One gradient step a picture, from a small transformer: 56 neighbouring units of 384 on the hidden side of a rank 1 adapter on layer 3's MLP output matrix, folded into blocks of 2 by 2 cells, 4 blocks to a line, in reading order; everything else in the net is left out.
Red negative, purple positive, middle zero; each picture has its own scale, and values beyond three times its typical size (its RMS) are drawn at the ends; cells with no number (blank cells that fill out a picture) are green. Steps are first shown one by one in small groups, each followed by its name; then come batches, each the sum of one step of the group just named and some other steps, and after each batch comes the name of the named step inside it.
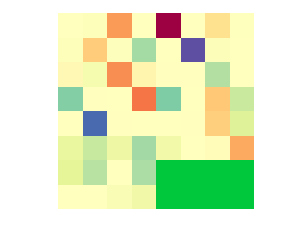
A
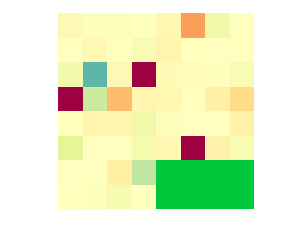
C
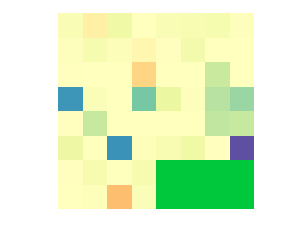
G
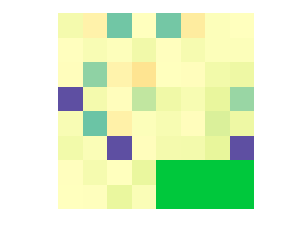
G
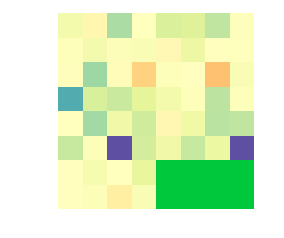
G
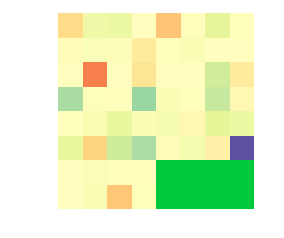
G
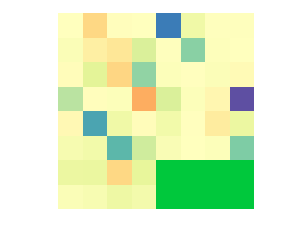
A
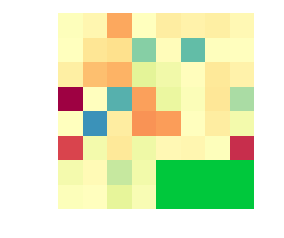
A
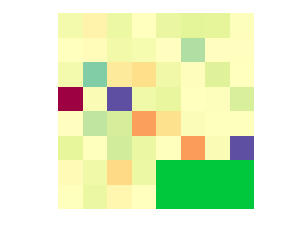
C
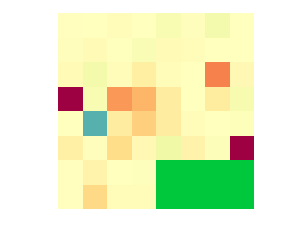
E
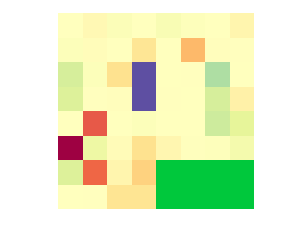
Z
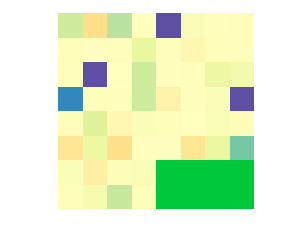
Z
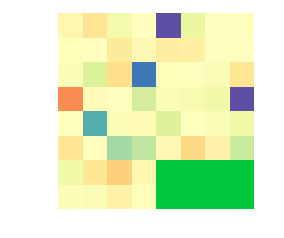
Z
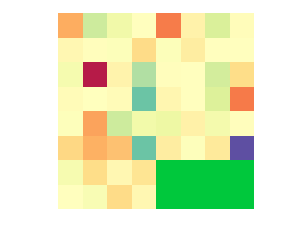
Z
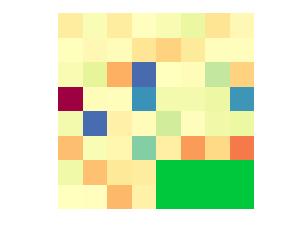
Z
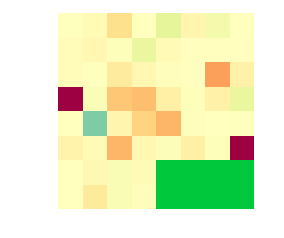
E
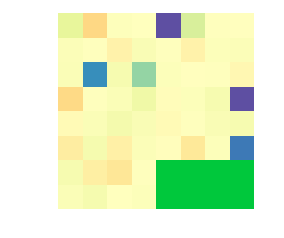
Z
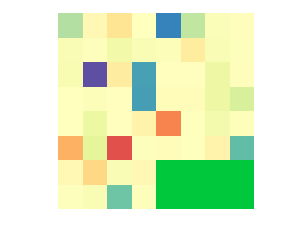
Z
